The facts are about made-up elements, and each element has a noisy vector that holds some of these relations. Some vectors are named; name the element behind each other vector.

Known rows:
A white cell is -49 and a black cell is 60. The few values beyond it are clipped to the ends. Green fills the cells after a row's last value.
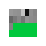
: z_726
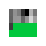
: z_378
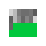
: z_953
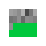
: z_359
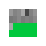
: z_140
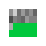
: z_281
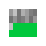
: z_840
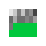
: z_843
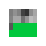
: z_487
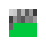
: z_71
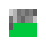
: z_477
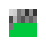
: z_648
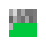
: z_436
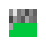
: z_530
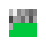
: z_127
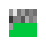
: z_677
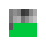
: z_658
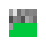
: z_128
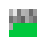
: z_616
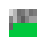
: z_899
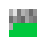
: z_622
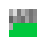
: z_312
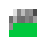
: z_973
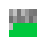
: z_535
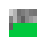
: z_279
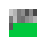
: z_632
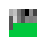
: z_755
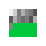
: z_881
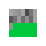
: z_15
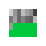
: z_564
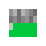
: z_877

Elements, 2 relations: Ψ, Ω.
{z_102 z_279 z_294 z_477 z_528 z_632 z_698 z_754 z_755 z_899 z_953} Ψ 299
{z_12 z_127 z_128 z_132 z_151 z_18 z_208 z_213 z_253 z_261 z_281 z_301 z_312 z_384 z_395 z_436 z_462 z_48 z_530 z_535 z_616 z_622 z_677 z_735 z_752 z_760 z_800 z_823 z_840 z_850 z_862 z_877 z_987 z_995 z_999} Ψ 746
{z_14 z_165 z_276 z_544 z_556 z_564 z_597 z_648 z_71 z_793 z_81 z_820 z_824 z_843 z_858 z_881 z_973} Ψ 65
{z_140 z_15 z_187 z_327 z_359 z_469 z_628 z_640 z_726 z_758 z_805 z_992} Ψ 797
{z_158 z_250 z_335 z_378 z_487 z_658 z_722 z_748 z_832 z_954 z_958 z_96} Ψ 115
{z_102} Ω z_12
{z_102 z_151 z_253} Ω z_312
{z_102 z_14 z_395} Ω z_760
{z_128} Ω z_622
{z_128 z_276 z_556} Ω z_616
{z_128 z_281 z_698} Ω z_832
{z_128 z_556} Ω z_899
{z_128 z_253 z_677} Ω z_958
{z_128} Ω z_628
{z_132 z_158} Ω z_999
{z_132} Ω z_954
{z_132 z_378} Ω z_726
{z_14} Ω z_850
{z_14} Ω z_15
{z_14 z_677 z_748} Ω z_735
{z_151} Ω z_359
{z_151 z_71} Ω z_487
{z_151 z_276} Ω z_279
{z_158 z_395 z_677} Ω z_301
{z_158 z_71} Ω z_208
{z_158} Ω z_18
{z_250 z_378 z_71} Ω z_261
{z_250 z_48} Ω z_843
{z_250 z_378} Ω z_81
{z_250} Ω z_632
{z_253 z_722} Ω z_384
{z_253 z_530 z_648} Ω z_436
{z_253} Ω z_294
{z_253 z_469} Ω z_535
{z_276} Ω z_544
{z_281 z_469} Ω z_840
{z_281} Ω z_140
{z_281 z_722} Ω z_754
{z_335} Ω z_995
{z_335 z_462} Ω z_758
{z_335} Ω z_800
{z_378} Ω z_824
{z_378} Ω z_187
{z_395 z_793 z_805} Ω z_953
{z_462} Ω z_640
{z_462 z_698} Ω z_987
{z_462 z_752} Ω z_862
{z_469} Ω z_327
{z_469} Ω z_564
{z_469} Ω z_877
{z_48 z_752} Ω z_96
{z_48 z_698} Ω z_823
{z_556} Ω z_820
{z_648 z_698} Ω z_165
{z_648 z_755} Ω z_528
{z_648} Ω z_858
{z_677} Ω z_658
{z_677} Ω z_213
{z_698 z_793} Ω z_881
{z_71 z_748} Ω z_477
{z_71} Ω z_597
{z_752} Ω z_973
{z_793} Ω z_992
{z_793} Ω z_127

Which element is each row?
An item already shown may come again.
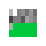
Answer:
z_462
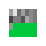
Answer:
z_151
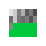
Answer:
z_858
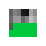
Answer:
z_722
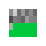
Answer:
z_281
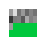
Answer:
z_677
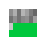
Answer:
z_877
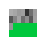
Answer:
z_992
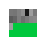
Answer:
z_469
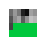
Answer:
z_748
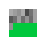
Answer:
z_15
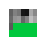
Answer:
z_722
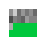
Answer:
z_281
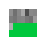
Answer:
z_327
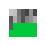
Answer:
z_698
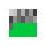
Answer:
z_71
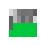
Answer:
z_953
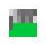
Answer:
z_953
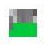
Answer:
z_294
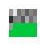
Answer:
z_395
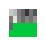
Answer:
z_528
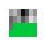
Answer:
z_335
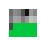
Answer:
z_954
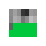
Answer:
z_96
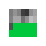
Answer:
z_487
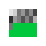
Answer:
z_793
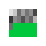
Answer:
z_14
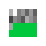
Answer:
z_752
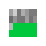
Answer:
z_384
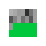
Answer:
z_992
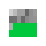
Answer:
z_758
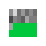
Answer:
z_253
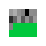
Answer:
z_805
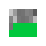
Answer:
z_754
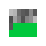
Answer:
z_102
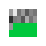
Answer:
z_395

